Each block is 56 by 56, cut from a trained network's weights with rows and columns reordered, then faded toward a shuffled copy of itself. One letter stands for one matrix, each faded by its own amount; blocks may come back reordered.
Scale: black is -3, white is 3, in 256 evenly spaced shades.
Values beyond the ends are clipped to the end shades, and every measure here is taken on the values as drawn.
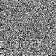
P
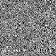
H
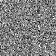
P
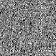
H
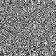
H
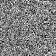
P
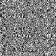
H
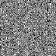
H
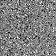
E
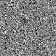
P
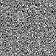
H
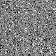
E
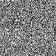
P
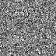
P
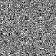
H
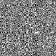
H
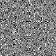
H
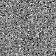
E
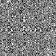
H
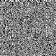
H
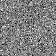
E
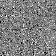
E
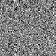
H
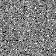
E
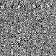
H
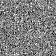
E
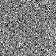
H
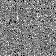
E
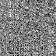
H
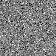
E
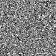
P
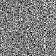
H
